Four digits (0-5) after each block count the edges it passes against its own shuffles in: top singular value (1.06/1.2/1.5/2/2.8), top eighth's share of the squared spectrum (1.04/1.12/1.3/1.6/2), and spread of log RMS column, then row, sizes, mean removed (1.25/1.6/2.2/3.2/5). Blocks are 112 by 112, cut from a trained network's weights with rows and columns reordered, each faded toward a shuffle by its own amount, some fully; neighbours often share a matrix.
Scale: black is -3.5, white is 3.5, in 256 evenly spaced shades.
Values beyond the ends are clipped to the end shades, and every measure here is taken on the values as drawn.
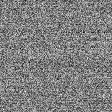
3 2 0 0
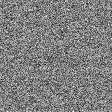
0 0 0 0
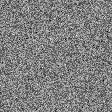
0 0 0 0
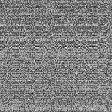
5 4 1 3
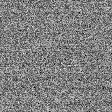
2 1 0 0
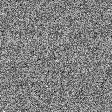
1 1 0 0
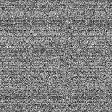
4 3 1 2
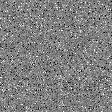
3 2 0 1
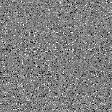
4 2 0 2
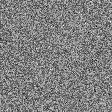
0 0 0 0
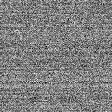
3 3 0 1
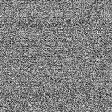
3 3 0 1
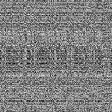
5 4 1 3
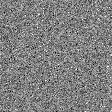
0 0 0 0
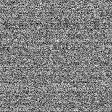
3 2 0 1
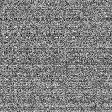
4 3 0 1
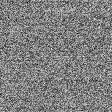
2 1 0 0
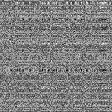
4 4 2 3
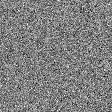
1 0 0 0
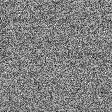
1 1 0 0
